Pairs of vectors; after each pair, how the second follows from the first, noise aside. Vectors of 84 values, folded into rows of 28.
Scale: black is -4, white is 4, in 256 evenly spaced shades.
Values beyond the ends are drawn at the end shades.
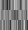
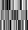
scaled up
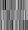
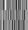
sign-scrambled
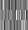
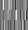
sign-scrambled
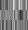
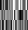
scaled up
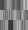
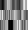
scaled up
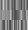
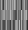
sign-scrambled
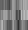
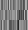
sign-scrambled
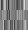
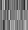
sign-scrambled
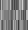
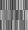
sign-scrambled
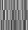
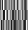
scaled up
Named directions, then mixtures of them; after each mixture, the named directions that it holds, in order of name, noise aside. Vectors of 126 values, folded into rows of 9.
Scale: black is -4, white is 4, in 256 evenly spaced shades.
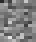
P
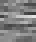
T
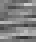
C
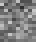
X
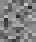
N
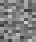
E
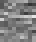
C, T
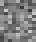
E, X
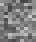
C, N, X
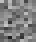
P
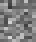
P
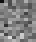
P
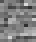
C, N, P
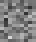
N, P, X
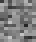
C, P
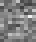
T, X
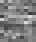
E, P, T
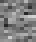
N, P, T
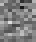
C, X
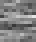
T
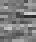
T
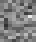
N, T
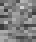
C, T, X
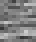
C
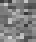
P, T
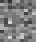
P, X
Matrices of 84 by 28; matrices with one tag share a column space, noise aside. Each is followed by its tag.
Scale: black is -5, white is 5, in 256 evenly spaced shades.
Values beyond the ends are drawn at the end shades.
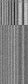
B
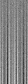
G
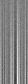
G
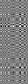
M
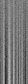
G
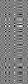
M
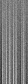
G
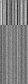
B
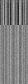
B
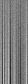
G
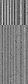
B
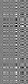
M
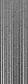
G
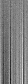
G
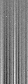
G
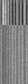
B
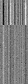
B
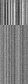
B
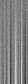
G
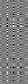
M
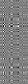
M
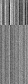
B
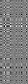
M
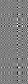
M
